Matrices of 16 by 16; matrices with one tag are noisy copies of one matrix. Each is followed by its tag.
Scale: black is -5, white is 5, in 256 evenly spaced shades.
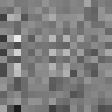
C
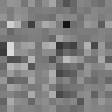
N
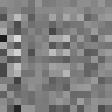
C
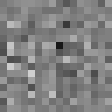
N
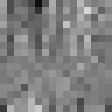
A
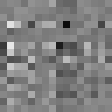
N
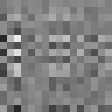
C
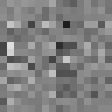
N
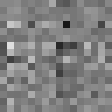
N
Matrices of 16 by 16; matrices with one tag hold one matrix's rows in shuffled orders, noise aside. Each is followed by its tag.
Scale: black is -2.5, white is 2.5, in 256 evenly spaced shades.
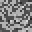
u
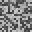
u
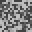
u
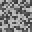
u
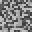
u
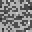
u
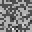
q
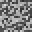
u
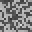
q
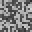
q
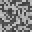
q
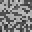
u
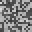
q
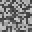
q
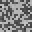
u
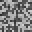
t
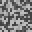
u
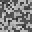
u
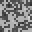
t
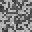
t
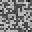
t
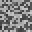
u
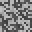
t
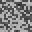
u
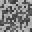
q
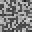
q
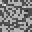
u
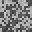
q
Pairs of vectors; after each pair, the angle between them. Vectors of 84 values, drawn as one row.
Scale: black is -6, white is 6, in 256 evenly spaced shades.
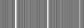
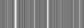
nearly parallel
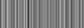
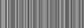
nearly parallel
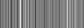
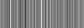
partly opposed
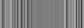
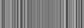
nearly parallel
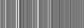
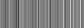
partly opposed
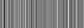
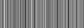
nearly opposite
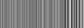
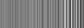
nearly opposite
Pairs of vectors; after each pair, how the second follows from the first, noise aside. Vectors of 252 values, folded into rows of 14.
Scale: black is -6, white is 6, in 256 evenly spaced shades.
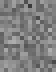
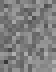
shuffled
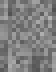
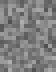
shuffled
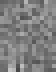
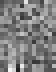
scaled up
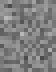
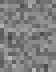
shuffled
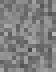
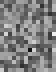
scaled up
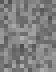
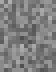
negated
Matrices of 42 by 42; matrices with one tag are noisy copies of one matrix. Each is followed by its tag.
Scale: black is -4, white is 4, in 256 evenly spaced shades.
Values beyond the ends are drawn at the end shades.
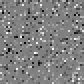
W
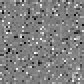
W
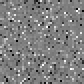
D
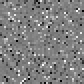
D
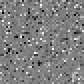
W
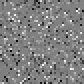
D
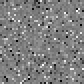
D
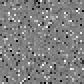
D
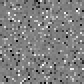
D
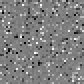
W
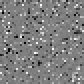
W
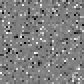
W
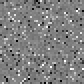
D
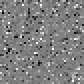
W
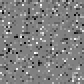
W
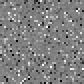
D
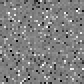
D
